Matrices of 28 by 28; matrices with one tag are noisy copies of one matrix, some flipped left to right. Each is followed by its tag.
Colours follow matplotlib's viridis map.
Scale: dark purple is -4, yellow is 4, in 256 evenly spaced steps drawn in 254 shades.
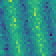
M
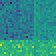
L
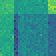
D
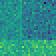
L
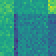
D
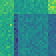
D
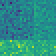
L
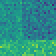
L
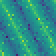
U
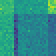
D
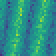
M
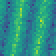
M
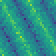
U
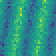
M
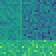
L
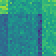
D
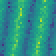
M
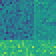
L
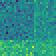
L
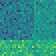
L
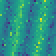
M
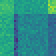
D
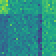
D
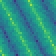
U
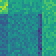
D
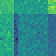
D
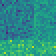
L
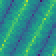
U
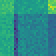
D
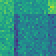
D
